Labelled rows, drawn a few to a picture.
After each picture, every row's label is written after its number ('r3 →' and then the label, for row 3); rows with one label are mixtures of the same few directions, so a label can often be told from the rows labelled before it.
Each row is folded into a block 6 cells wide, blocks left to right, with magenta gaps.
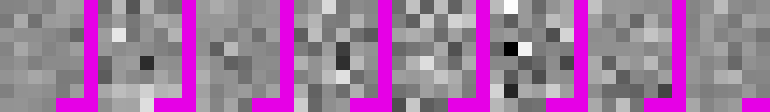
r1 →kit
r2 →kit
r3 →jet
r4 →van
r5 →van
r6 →jet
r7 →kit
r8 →van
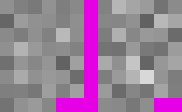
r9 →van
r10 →van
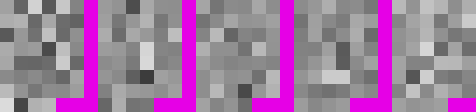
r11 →van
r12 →van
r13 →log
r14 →van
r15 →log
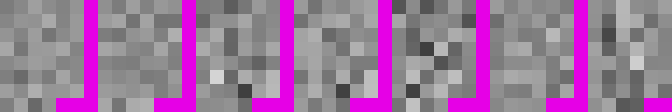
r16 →kit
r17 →van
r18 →log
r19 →log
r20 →log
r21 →van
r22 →kit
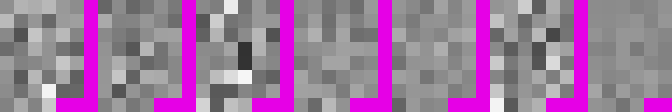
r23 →log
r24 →log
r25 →van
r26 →log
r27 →van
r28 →van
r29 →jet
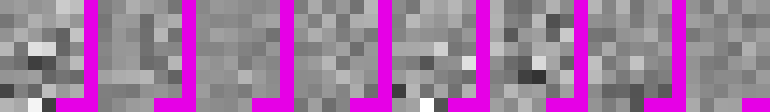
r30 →jet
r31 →van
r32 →van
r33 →van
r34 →jet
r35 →van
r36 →kit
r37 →van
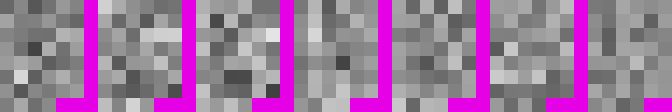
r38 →log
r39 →kit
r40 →kit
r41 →kit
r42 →van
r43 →kit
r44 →kit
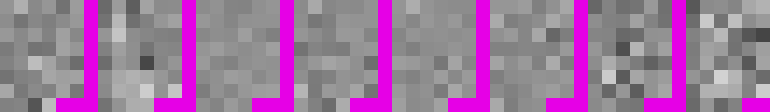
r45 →jet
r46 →kit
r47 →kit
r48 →jet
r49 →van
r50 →van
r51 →log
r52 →kit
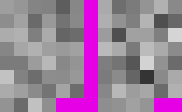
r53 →log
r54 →van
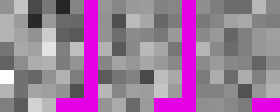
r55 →log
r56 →kit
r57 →log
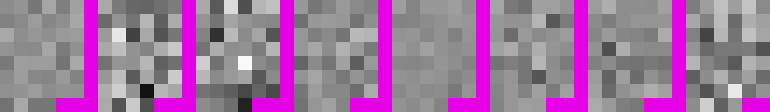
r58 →van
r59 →log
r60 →kit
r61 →van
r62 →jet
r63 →van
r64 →jet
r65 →log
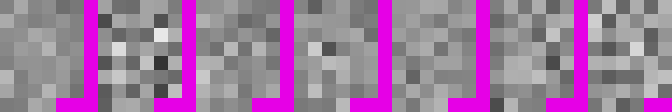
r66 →log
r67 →van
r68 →jet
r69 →jet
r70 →log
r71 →van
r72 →van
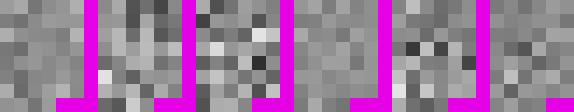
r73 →jet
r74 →log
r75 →van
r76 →van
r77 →jet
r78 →log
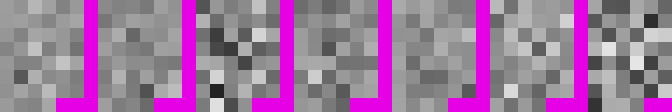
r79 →log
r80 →log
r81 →log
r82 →log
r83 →kit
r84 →log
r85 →van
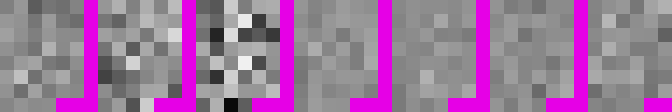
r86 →log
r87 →jet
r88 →kit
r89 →jet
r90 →kit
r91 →log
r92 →kit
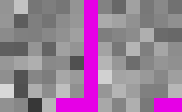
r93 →jet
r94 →jet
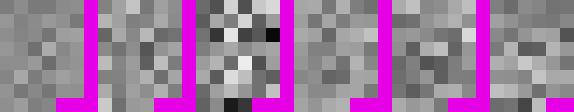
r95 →log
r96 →van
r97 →kit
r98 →kit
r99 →jet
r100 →jet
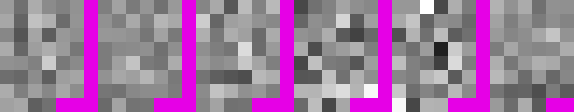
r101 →kit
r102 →van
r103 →van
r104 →kit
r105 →van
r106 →kit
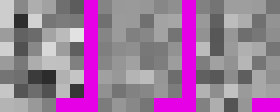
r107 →kit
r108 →van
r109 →kit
